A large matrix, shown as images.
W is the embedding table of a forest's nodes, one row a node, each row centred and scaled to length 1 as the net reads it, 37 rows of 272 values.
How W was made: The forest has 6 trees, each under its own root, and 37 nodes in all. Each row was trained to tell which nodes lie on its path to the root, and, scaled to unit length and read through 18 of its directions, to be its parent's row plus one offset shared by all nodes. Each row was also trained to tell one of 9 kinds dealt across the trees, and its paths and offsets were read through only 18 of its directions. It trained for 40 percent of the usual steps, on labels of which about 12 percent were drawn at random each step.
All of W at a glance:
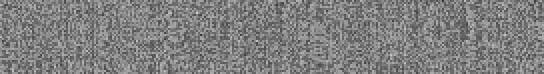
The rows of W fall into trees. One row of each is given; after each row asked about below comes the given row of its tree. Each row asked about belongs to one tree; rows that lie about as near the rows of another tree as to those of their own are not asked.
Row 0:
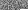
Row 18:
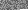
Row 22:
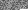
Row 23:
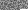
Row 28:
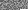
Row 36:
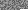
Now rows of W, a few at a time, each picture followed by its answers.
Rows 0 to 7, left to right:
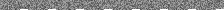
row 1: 28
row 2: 36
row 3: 36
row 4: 36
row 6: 28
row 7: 23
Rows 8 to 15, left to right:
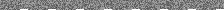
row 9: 0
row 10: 28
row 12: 23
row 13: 0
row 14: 23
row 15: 0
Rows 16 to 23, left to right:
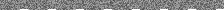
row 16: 0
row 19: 0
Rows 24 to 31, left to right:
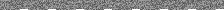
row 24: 18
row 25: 36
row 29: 18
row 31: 36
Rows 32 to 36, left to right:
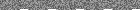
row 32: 36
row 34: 23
